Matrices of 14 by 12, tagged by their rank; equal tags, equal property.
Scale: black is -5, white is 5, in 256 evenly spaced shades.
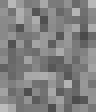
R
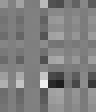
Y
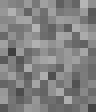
R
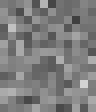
R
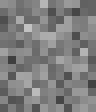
R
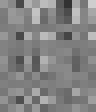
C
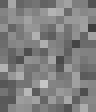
R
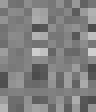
C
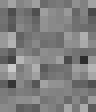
C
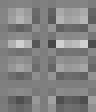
Y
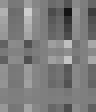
Y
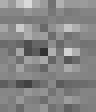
C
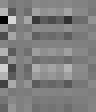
Y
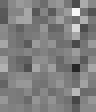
C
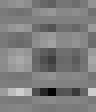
Y
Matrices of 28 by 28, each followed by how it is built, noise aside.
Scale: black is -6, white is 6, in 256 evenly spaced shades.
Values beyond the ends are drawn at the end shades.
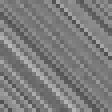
Toeplitz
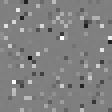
sparse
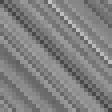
Toeplitz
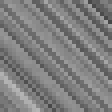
Toeplitz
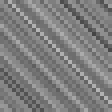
Toeplitz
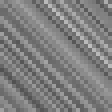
Toeplitz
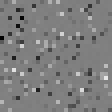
sparse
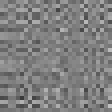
low rank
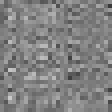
low rank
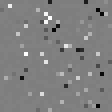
sparse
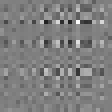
low rank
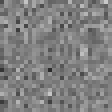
low rank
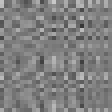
low rank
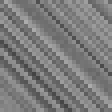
Toeplitz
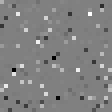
sparse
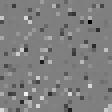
sparse
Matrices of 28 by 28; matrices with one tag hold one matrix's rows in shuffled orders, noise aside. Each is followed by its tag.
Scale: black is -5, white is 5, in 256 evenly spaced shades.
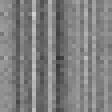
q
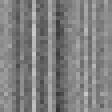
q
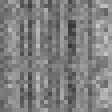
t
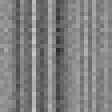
q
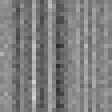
q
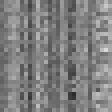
t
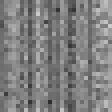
t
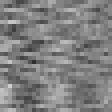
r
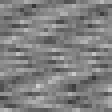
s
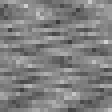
s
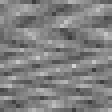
s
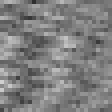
r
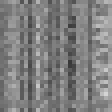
t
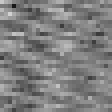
r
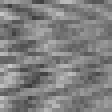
r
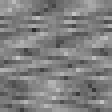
s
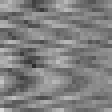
r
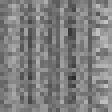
t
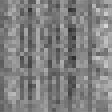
t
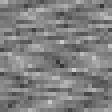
s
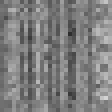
t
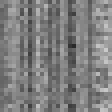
t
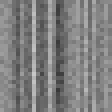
q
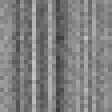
q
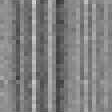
q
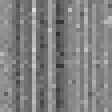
q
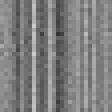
q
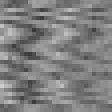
r
